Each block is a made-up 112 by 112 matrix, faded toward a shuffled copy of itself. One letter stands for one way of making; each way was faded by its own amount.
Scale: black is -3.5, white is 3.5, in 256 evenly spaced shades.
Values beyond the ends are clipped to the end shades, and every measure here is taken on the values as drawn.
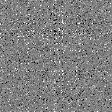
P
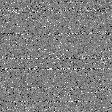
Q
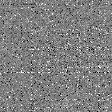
P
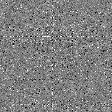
P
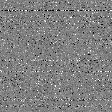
Q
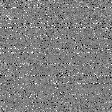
Q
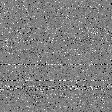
Q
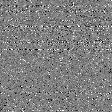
Q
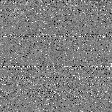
Q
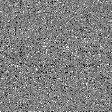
P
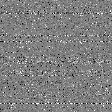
Q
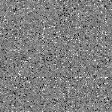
P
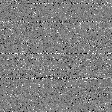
Q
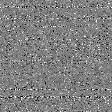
Q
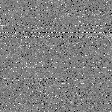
Q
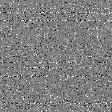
Q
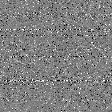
Q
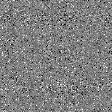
P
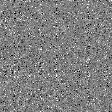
P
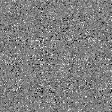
P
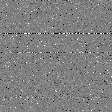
Q
